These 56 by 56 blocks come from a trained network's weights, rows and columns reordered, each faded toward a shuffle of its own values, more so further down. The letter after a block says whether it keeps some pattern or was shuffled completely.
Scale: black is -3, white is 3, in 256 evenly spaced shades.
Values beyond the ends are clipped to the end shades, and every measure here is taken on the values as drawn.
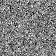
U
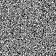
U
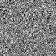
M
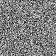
U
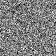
U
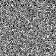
M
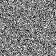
U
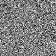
M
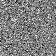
U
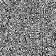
M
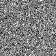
U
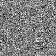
M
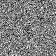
U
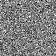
U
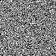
U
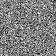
U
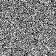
U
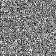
M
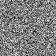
M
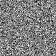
U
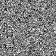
M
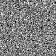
M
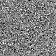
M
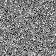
U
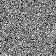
U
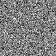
M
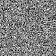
M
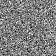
U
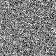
U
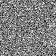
U
